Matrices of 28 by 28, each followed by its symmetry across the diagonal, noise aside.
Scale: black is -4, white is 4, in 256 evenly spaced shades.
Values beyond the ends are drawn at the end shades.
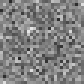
symmetric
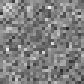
symmetric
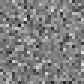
antisymmetric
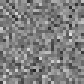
antisymmetric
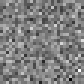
antisymmetric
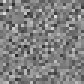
antisymmetric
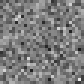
symmetric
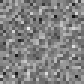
symmetric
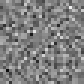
antisymmetric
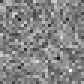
symmetric
